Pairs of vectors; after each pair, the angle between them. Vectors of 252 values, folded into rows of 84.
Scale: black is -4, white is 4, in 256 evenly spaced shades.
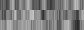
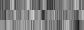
nearly parallel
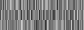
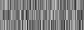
orthogonal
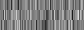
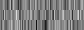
nearly parallel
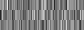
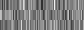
partly opposed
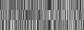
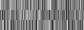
nearly opposite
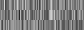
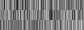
nearly opposite
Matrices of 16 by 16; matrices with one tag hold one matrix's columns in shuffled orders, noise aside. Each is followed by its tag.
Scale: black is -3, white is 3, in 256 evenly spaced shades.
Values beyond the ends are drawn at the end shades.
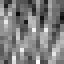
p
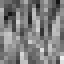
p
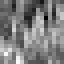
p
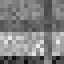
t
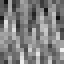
p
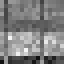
t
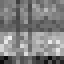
t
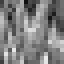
p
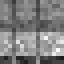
t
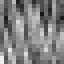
p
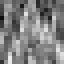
p
